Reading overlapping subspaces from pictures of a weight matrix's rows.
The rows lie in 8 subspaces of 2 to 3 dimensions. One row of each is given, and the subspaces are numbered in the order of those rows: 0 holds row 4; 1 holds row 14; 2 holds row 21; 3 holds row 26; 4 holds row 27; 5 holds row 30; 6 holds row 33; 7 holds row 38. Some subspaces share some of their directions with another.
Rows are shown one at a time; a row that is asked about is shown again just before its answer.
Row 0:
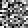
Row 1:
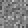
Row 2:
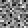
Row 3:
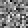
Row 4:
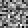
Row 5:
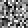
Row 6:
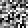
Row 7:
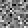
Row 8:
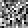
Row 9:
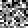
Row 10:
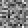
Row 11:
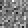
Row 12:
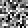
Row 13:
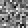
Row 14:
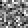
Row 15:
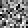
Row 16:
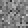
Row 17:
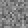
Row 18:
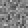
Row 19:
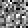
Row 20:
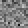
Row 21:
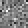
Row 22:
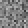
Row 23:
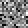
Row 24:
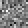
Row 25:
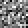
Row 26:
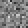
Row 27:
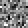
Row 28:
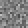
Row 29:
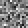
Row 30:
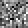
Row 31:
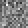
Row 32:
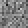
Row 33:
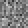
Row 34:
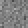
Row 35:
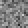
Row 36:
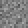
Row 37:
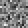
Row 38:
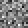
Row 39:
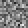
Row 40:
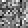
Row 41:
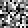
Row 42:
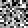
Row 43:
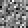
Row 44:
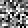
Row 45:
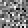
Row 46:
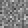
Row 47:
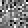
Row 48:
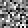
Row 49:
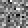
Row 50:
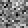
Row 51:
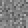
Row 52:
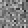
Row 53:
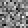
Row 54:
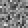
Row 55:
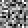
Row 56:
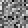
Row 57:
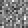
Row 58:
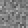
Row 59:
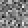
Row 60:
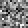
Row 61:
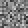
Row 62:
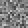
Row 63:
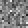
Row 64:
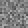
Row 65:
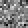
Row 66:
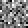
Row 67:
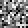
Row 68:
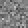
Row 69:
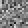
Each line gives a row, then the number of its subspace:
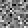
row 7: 1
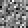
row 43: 0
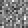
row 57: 5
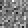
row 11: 3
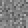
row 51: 2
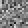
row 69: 2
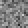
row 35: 1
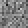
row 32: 6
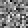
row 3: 3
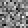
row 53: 5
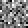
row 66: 7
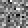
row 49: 3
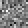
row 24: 2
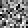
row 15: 2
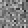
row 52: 6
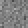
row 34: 3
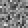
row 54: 4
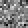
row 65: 4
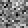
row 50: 3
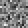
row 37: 4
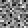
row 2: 1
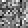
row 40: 7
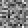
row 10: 0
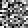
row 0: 0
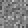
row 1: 5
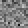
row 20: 1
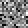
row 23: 5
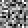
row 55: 0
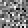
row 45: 6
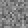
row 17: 0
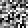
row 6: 5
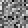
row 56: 5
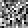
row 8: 5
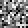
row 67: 7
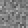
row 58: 3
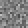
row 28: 2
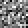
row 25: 7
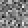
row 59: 7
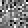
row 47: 2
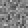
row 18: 4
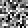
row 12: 4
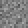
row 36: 2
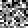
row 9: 1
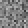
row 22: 6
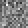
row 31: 6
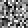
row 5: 6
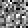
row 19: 3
